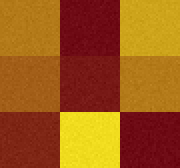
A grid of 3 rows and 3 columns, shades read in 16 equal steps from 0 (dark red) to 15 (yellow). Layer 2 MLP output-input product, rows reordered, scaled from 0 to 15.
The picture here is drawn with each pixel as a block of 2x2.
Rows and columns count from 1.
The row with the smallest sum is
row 2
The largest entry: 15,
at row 3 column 2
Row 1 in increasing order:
0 8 11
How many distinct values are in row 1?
3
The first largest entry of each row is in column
3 3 2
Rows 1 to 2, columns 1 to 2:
8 0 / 6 1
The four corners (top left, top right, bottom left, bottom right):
8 11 2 0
